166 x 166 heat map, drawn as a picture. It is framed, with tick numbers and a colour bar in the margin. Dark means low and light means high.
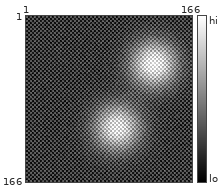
There are two bumps. On average the colour sits 30% of the way up the scale. The ninth with the highest average is the top right. No single row or column stands out from its neighbours.
